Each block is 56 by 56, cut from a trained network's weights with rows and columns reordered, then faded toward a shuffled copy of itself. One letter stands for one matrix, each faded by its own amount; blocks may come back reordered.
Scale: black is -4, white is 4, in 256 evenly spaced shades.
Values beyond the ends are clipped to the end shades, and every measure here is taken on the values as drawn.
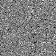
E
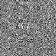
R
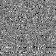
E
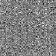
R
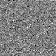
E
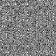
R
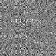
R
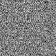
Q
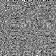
Q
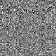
R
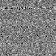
Q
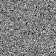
E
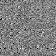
Q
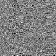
Q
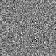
Q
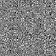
R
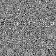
E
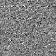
E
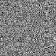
Q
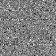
E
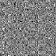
R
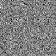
Q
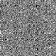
R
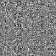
R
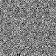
Q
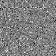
E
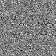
E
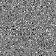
E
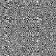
R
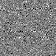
E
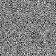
Q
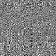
R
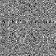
R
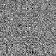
Q
